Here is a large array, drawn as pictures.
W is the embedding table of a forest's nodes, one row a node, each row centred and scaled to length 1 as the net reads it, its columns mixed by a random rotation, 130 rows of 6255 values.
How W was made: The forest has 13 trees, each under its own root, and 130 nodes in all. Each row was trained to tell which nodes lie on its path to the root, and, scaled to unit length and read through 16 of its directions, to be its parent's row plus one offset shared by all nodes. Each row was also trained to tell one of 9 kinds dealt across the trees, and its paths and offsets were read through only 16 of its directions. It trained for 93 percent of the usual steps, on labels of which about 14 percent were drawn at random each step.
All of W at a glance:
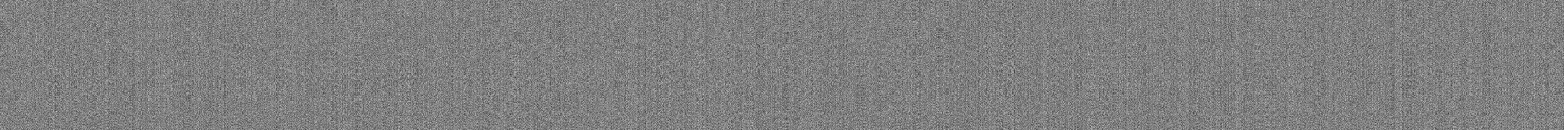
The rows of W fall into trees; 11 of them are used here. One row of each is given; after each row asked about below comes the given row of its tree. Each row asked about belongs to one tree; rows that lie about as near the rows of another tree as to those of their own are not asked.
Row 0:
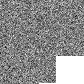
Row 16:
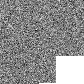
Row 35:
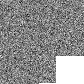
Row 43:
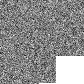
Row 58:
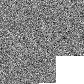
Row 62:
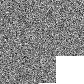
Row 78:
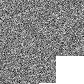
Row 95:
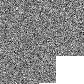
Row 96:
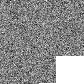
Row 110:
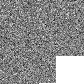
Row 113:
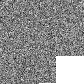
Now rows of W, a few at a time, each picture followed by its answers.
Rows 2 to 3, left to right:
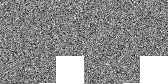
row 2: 113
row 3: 43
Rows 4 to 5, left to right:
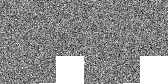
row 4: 43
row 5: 43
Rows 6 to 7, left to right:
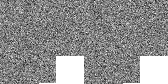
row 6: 95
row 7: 96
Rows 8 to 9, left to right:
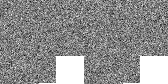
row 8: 43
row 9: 0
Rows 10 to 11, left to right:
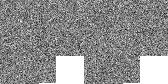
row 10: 35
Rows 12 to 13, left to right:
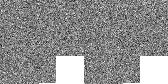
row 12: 58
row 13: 0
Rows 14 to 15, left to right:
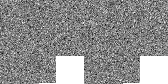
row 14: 58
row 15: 35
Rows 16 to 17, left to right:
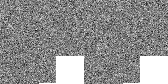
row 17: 78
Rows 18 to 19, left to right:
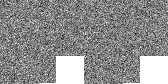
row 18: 43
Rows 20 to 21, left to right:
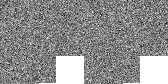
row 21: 96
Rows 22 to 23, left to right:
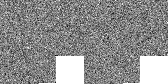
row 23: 58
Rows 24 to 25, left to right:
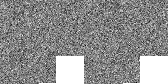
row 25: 58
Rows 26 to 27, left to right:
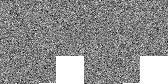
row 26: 96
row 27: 110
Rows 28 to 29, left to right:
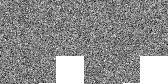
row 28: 62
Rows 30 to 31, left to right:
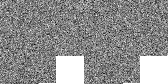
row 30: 113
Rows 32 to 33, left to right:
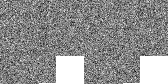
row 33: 43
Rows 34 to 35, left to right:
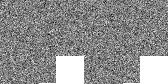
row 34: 113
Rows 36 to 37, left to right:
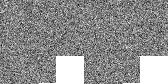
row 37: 96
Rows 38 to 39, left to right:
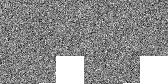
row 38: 35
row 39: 96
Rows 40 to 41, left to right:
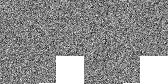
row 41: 96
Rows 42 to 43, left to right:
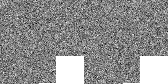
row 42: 58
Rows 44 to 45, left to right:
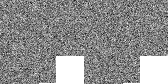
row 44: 78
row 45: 113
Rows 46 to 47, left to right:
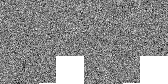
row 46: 113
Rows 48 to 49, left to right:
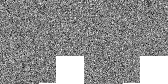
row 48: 113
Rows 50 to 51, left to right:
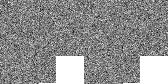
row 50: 43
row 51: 43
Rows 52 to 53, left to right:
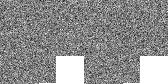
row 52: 0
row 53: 35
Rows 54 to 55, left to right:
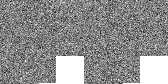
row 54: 0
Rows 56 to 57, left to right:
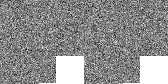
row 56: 96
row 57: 43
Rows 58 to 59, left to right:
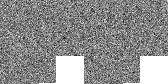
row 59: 35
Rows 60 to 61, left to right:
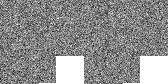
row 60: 78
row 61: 96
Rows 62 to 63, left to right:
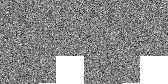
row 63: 95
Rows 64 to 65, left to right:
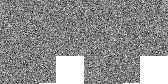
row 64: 16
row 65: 113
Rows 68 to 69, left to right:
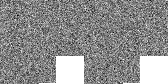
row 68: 96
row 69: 95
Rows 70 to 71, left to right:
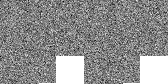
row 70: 95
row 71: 95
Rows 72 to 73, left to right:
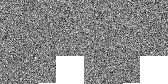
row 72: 95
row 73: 96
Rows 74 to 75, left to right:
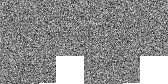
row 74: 113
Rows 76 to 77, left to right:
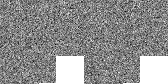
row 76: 0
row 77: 35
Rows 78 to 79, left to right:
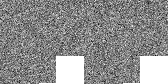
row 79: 96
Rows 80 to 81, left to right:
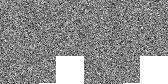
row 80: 58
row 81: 58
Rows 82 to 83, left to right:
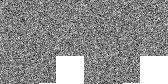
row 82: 113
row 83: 113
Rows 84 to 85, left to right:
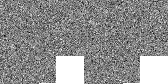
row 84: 35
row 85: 35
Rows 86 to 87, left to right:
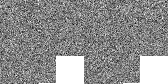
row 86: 58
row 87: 0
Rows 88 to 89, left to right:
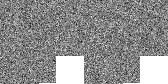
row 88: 35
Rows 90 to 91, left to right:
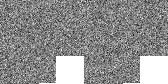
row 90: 35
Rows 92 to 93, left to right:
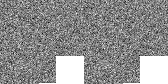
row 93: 43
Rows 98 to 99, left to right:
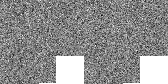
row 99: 96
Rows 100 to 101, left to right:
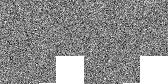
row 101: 0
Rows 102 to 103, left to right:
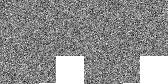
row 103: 95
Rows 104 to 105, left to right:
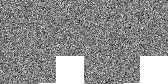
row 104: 110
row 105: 43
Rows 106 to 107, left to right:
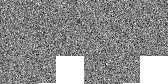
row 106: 58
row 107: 78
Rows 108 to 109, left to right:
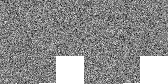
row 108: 96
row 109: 43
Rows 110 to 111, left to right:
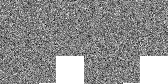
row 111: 95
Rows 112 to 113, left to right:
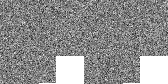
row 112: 35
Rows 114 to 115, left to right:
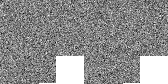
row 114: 113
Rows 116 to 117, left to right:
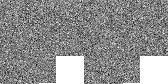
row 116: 0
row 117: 78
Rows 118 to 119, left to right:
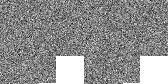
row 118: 43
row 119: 95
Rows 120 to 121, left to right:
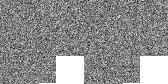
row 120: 0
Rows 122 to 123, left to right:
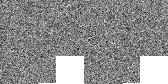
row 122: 110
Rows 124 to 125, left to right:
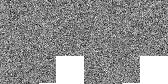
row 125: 110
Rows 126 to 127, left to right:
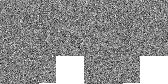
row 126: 35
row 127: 35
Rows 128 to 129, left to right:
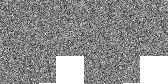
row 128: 113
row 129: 95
